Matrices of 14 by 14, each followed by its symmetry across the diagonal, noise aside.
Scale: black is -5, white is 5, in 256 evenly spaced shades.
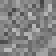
symmetric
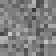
antisymmetric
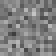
antisymmetric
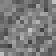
symmetric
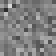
antisymmetric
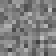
antisymmetric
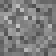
symmetric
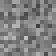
antisymmetric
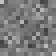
symmetric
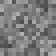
symmetric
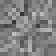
symmetric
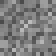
symmetric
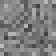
symmetric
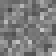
symmetric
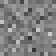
antisymmetric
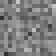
antisymmetric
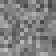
antisymmetric
